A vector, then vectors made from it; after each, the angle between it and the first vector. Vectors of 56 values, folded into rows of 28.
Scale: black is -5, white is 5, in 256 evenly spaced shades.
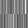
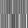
orthogonal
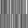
orthogonal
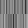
nearly opposite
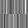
nearly parallel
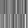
partly opposed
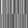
partly opposed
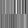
partly opposed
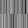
nearly opposite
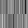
nearly opposite
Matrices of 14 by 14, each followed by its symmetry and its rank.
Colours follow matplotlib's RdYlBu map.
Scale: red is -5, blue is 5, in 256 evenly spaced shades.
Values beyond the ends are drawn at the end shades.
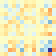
symmetric, rank two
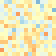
neither, full rank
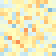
neither, full rank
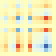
symmetric, rank one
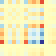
symmetric, rank one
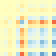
symmetric, rank one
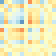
symmetric, rank two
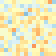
neither, full rank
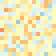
neither, full rank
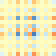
symmetric, rank one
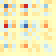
symmetric, rank two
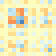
symmetric, rank two
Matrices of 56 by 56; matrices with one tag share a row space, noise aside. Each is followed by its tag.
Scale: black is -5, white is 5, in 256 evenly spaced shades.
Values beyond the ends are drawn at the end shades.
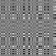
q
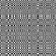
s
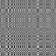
s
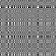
s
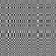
s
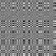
q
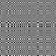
s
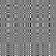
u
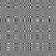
u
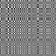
s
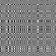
s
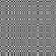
s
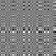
q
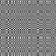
s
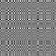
s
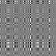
u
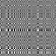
s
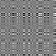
q
